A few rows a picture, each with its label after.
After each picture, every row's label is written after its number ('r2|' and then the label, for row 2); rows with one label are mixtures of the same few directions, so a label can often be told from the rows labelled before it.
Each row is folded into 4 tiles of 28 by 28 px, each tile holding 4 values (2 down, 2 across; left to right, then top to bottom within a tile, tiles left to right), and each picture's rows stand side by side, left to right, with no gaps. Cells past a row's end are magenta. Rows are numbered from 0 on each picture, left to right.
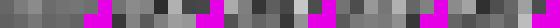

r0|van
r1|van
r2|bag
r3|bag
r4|bag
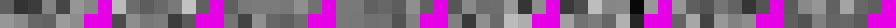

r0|van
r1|bag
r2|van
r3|bag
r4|bag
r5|bag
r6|van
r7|van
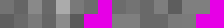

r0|bag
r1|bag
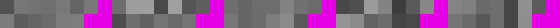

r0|bag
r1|van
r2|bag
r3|bag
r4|bag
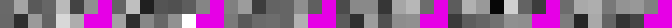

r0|bag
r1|bag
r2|bag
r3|van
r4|van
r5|van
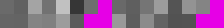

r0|bag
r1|van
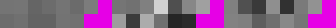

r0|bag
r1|van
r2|van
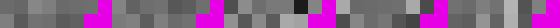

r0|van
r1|van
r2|bag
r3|bag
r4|bag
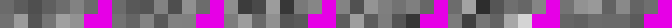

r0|van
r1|van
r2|van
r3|bag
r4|bag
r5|van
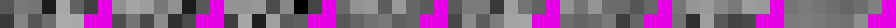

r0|van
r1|van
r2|van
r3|van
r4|van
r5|van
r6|van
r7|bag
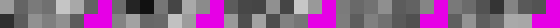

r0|bag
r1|van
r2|van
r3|van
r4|van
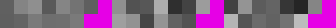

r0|van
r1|van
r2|bag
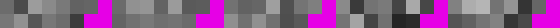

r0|bag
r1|van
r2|van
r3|bag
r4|van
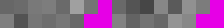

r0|van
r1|van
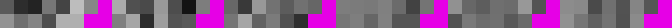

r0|van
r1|van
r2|bag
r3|van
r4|bag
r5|bag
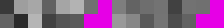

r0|van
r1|bag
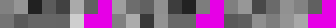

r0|bag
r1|van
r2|bag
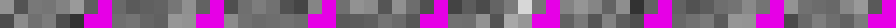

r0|bag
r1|van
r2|bag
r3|van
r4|van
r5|van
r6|van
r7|bag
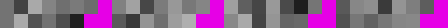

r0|bag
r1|bag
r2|van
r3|van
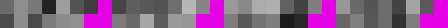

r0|van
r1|van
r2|van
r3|bag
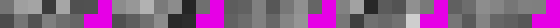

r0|van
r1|van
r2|van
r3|bag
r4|van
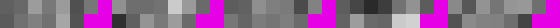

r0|bag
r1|bag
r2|bag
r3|van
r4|bag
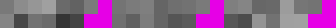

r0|van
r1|van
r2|bag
